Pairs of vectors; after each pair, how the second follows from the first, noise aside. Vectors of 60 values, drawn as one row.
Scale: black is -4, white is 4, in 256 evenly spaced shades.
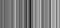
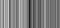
reversed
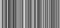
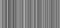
shrunk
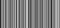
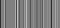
partly zeroed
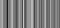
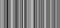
copied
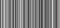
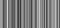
reversed
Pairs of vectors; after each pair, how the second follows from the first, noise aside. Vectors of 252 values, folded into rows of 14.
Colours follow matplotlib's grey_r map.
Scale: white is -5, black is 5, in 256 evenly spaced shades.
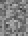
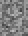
reversed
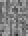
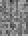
reversed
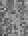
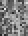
scaled up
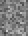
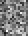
scaled up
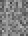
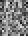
scaled up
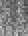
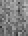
negated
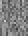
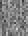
negated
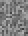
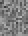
reversed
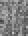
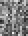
scaled up
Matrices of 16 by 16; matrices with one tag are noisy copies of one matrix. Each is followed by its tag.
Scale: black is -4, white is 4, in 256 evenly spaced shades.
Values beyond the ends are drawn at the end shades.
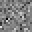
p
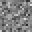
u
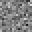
u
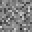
p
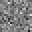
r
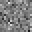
r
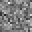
r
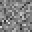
p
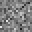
p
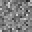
u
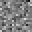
u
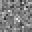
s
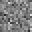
r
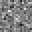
s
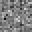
s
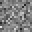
p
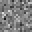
s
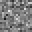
s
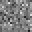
r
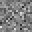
p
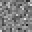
u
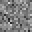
r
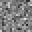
u
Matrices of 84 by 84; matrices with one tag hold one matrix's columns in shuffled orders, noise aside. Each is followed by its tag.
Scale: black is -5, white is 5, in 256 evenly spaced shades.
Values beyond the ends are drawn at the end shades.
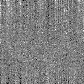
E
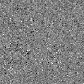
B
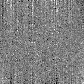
E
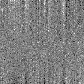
E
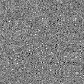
B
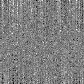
E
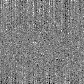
E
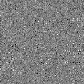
B
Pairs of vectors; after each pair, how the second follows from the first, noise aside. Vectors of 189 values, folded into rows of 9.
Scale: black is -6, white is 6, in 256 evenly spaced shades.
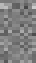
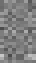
reversed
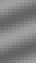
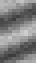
scaled up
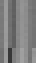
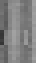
wrapped around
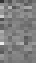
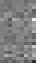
reversed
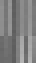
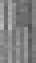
wrapped around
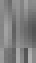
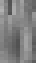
wrapped around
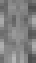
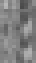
wrapped around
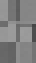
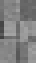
reversed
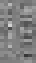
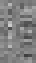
copied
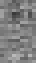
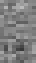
reversed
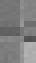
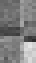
scaled up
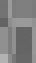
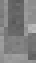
wrapped around
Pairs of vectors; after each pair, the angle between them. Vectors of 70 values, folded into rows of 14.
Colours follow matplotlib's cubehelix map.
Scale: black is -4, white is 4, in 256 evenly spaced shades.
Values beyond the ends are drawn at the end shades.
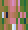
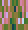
partly opposed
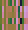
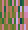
nearly parallel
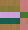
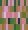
partly aligned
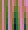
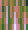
nearly opposite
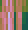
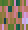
partly opposed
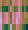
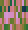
partly aligned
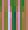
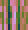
nearly opposite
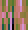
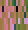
orthogonal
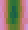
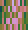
partly opposed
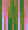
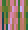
nearly opposite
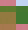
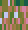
partly opposed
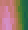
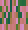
orthogonal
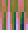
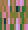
partly aligned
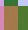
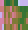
nearly parallel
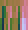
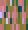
orthogonal
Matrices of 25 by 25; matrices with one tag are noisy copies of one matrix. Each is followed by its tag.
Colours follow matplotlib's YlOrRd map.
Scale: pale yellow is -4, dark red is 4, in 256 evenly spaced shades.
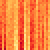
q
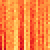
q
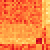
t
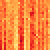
q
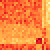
t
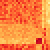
t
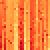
q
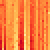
q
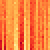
q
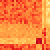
t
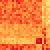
t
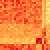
t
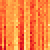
q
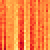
q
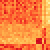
t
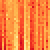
q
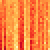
q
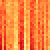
q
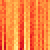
q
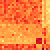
t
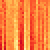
q
